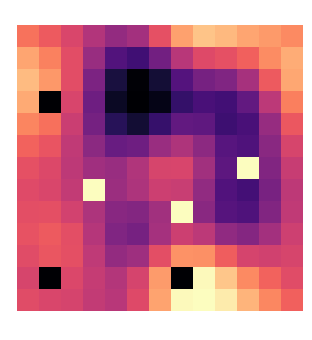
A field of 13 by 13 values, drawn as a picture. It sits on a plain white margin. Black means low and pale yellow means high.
There are no regular stripes. Six lone cells stand out: three far higher and three far lower than their neighbours. On average the colour sits 50% of the way up the scale. The ninth with the lowest average is the top middle.
